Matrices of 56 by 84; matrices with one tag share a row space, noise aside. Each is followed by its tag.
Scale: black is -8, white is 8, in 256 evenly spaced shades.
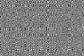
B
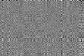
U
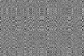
B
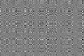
B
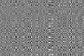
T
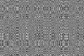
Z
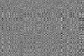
U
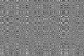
Z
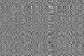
T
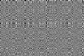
B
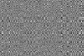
U
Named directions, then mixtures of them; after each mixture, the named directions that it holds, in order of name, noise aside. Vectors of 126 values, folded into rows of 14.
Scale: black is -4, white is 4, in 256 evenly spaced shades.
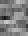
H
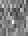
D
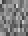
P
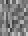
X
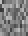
D, P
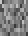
D, P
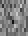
D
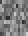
H, P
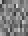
P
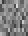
P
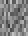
D, X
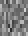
X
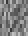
D, X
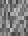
D, X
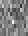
D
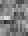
H, P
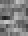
H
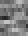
H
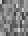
P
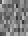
P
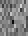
D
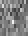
D
